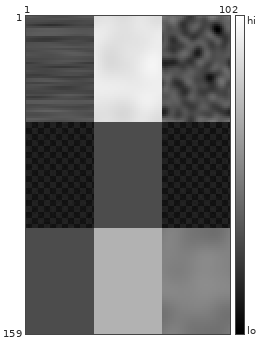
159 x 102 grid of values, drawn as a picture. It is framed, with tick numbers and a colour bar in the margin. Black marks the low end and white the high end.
It is made of 3 by 3 panels. Panel 1,1: low, streaked across, faint in contrast. Panel 1,2: very high, smooth, faint in contrast. Panel 1,3: low, blotchy. Panel 2,1: very low, checkered, faint in contrast. Panel 2,2: low, flat. Panel 2,3: very low, checkered, faint in contrast. Panel 3,1: low, flat. Panel 3,2: high, flat. Panel 3,3: middling, smooth, faint in contrast.
